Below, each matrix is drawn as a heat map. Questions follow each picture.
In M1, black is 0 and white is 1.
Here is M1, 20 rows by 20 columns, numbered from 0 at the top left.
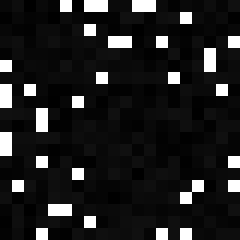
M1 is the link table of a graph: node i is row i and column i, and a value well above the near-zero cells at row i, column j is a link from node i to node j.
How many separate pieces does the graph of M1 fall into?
2
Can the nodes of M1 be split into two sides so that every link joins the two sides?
no
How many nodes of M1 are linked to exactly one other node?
10
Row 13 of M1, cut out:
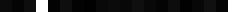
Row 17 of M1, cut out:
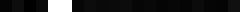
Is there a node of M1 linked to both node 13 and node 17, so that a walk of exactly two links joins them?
no
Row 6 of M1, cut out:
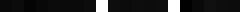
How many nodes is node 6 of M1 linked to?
2
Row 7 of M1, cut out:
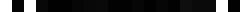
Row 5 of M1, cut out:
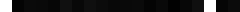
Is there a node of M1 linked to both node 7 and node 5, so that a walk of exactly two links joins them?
yes
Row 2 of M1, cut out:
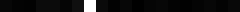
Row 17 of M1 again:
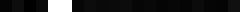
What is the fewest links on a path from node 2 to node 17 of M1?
4
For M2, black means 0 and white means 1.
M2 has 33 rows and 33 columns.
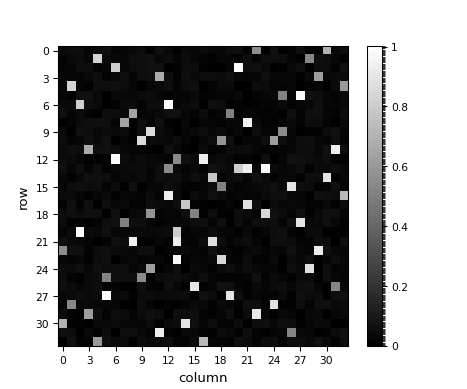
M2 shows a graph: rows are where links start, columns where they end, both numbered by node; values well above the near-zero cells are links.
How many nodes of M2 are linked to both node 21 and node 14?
1
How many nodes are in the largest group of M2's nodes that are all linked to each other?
2
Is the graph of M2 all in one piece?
yes
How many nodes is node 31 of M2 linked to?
2
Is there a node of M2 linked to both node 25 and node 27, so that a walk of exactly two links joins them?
yes
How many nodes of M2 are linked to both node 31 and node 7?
0
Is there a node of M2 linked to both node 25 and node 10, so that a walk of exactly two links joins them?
yes
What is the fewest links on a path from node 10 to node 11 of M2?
5
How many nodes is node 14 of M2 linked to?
2
